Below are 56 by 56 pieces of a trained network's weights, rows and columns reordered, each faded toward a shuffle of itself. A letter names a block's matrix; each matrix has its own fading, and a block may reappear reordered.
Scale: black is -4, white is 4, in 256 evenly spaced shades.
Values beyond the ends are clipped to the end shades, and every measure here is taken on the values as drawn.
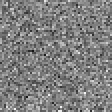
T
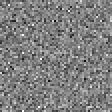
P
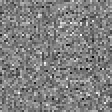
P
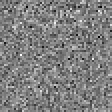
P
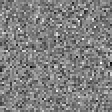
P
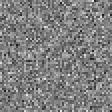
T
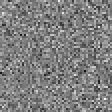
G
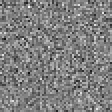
T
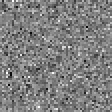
P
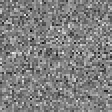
P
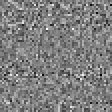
G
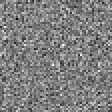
G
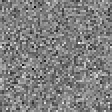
T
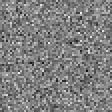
T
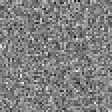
T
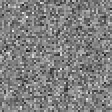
T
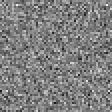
T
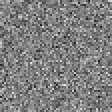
T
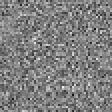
G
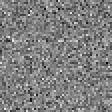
P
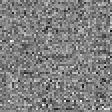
G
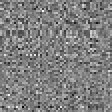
G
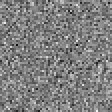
T
